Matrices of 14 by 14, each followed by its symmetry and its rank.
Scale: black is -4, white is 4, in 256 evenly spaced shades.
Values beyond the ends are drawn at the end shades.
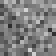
antisymmetric, full rank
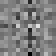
neither, rank three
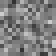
antisymmetric, full rank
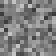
antisymmetric, full rank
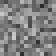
neither, full rank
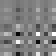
neither, rank one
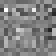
neither, rank three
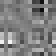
antisymmetric, rank two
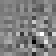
antisymmetric, rank two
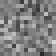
antisymmetric, full rank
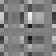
neither, rank one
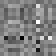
antisymmetric, rank two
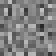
neither, rank three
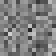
neither, rank three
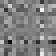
antisymmetric, rank two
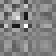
symmetric, rank two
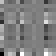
neither, rank one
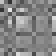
symmetric, rank two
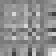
symmetric, rank two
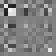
symmetric, rank two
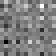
antisymmetric, rank two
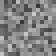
neither, full rank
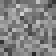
neither, full rank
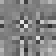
symmetric, rank two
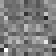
neither, rank three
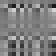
neither, rank one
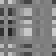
neither, rank one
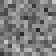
neither, full rank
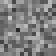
neither, full rank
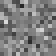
antisymmetric, full rank
